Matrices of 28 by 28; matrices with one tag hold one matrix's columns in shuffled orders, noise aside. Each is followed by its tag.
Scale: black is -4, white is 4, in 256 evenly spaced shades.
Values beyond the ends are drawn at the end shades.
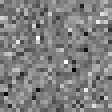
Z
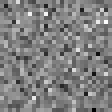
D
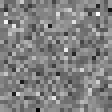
D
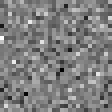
Z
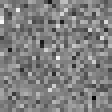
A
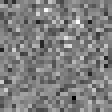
A
